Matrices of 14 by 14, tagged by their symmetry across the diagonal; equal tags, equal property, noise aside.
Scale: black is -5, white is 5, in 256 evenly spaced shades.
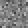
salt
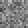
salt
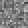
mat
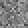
mat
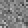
salt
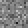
mat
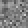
salt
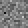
mat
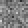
salt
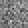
salt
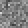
mat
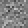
mat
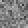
mat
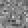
mat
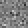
salt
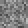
salt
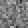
mat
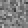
salt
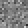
salt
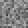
mat
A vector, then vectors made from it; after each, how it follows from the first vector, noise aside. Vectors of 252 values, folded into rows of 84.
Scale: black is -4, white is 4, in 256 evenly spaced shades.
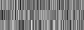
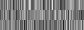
reversed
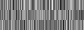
reversed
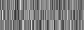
sign-scrambled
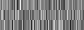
sign-scrambled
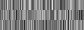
reversed
